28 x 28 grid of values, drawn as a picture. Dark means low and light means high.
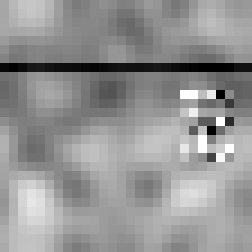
Values change most from cell to cell in the middle right. Row 8 differs from the rows beside it. In the middle right lies a patch that is rougher than the rest. Overall the values sit about 60% of the way up the scale. The values are skewed, with a long tail toward low values.
